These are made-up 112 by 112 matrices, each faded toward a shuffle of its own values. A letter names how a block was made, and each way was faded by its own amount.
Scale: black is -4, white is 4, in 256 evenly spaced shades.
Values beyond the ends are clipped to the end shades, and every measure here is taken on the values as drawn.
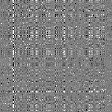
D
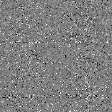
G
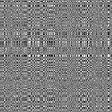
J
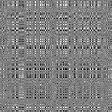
J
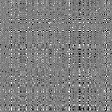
D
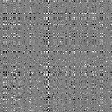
D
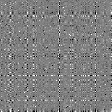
D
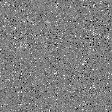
G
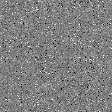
G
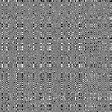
D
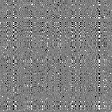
D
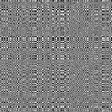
J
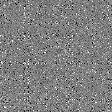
G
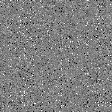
G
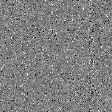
G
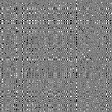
D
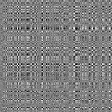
J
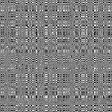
J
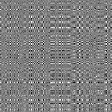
J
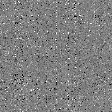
G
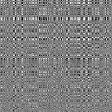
J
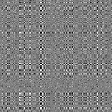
J
